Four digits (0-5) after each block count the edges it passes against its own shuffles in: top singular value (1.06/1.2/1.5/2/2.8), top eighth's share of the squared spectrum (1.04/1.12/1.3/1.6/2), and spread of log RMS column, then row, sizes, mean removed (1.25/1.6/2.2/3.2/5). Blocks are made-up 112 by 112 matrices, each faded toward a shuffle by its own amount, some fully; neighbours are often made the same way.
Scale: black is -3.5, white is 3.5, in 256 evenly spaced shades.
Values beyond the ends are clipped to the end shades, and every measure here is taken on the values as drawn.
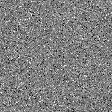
3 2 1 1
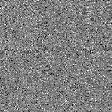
4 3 1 1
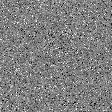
1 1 0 0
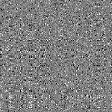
4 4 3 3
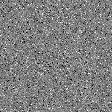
3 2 0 0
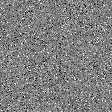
1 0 0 0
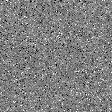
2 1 0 0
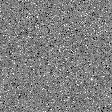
2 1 0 0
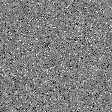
1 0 0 0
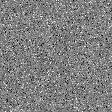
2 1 0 0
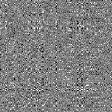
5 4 3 3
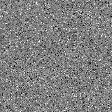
3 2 1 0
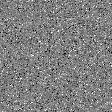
2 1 0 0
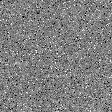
1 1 0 0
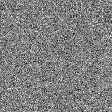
3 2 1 0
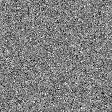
1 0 0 0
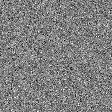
0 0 0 0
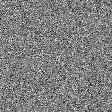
2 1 0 0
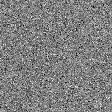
2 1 0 0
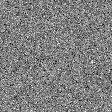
0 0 0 0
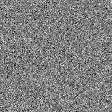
3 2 1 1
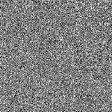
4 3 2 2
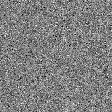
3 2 0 0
